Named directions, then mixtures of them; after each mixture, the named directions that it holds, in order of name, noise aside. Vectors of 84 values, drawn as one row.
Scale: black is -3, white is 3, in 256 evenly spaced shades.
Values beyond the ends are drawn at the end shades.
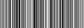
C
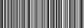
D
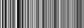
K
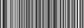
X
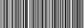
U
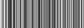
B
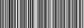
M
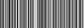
M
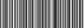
M, U, X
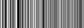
K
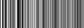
K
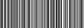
D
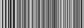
B, D, K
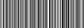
D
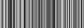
B, D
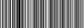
C, K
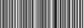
M, U, X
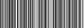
M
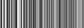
K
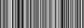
B, D, K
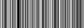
K, U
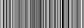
C, D, X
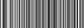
X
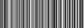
D, U, X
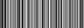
B, D, K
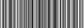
B, M, X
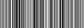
C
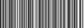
M, X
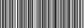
K, M, X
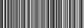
D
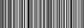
U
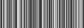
D, K, U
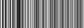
C, K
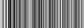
B, C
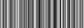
B, M, X
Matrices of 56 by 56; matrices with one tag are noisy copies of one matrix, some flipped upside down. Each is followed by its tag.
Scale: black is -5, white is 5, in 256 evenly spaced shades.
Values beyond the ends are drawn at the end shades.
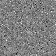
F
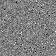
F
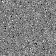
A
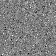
A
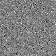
F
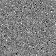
F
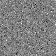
F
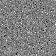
F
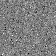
A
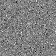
F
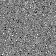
A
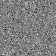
A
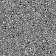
A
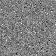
F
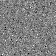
A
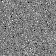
A
